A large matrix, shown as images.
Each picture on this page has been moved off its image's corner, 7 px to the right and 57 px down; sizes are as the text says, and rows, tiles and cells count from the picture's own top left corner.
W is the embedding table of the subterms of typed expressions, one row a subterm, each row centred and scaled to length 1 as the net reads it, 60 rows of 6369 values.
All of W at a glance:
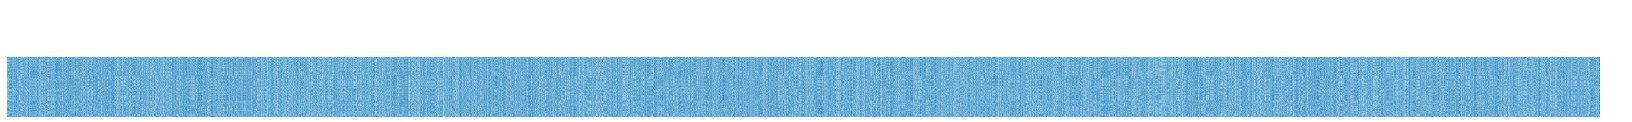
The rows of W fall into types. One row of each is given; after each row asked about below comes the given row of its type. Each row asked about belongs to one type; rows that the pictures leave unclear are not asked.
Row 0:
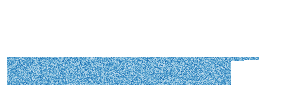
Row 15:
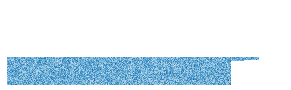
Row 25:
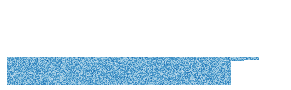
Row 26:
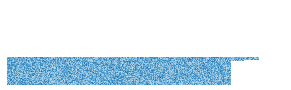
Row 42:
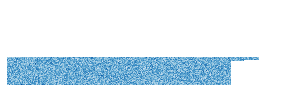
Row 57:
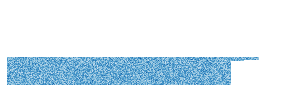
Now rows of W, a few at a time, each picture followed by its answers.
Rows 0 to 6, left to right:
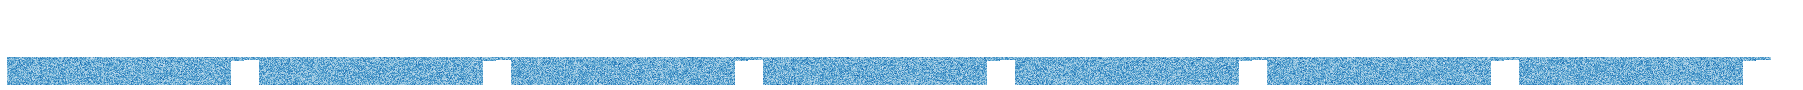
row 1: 25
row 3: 42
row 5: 0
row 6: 42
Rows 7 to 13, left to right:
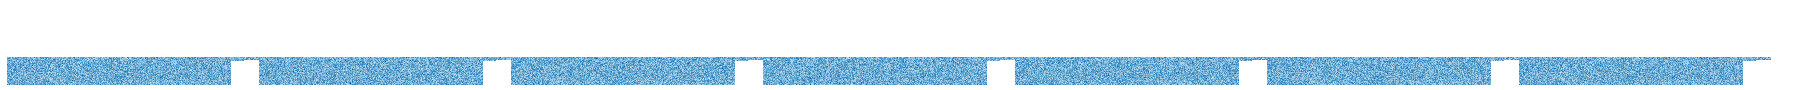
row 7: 25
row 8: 57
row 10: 15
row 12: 26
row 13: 25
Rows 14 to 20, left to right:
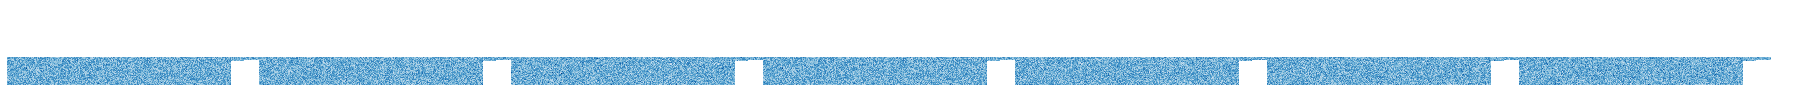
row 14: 15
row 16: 26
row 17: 15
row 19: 25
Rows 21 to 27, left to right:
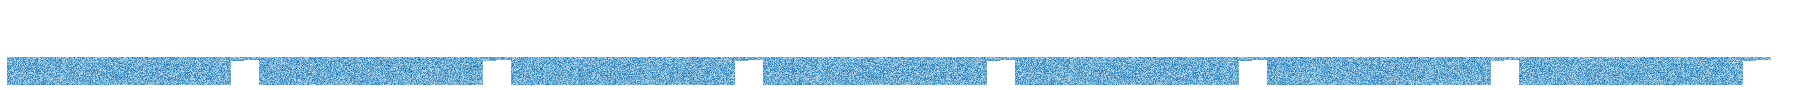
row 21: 25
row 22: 42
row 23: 57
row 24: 25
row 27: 57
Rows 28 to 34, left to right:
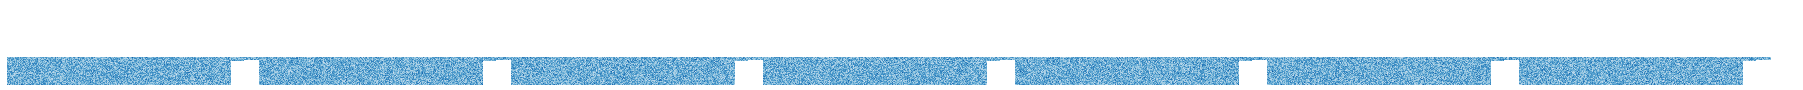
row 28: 25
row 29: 15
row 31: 57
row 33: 42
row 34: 57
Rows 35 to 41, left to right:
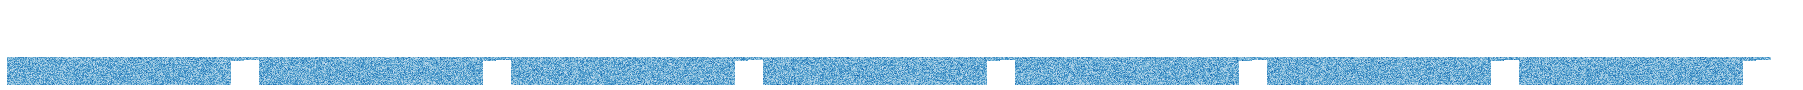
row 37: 57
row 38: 42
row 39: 25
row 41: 57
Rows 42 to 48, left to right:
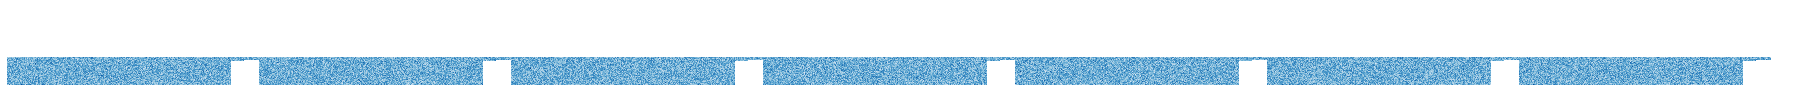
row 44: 15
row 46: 15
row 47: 26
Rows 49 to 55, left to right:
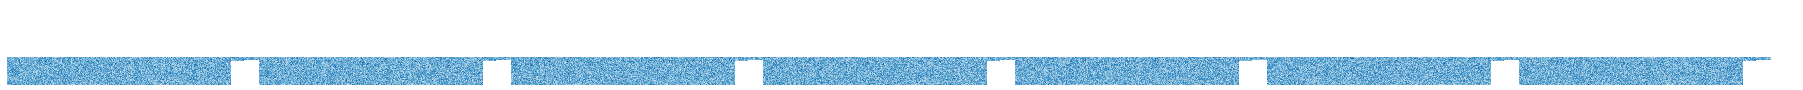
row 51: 26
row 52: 0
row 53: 15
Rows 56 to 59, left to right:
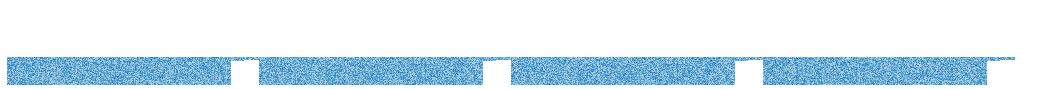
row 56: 26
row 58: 57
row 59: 0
